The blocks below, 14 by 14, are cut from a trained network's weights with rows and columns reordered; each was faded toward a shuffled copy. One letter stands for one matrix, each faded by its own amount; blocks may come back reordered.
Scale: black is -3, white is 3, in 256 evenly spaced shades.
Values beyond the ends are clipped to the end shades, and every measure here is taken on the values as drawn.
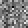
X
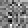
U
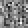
X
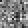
X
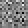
U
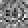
U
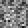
X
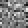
U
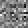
U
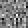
U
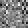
U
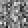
X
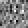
U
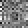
U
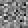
U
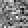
X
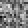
X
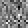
U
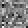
U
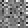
U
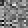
U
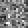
X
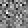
U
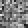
X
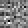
U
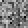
X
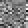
U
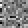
U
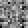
X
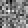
X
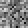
X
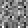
U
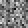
X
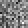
X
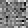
U
